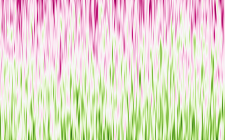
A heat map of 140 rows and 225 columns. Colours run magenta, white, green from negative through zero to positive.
Grain: streaks running down. Slope: up to the bottom. Average level on the scale: 50%.
